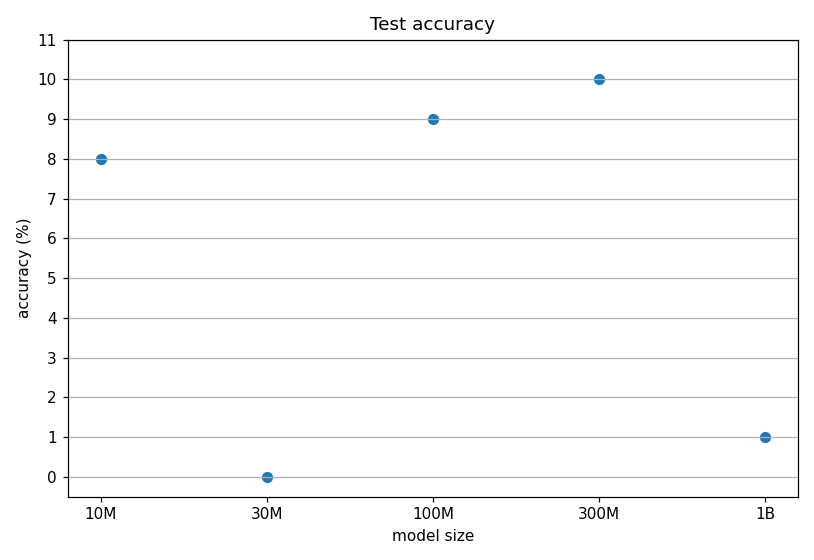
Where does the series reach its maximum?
300M
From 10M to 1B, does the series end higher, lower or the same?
lower
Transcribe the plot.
Title: Test accuracy
x-axis: model size, ticks 10M 30M 100M 300M 1B
y-axis: accuracy (%), ticks 0 1 2 3 4 5 6 7 8 9 10 11
Values:
8 0 9 10 1
